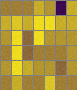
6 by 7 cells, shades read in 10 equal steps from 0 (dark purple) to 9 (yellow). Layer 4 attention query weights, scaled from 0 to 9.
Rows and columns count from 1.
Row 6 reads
5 7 5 5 8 5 5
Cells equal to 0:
1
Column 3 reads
5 7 4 4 7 5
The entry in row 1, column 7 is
7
